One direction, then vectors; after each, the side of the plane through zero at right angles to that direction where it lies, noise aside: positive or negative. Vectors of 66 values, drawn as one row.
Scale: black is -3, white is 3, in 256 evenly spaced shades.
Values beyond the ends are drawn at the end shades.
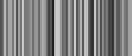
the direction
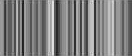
negative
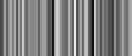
positive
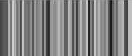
positive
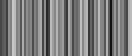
positive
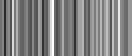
negative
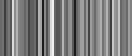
negative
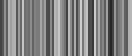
positive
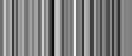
positive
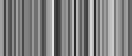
negative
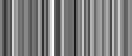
negative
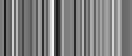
negative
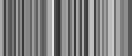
negative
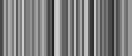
positive
